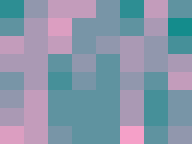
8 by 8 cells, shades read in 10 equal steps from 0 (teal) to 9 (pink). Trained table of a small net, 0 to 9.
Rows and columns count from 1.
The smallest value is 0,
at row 2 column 8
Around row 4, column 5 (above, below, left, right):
5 3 5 6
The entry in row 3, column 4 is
4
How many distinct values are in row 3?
5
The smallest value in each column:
1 5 2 3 3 1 2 0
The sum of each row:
35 34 42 40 34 33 34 42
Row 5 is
4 6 2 4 3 5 3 7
